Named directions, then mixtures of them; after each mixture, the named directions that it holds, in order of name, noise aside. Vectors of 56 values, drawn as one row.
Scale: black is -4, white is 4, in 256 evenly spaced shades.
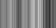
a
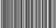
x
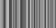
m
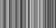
a, m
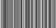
x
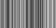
a, m, x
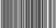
a, x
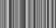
m, x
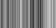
a, m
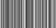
m, x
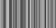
m
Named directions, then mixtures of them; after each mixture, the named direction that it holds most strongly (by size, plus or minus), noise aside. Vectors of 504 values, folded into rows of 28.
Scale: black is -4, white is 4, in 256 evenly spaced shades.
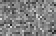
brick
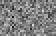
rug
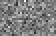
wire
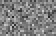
rug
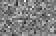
wire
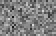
rug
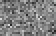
brick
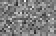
wire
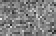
brick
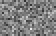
rug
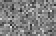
rug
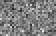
rug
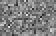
wire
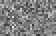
rug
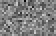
wire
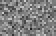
rug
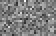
wire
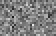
rug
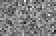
wire
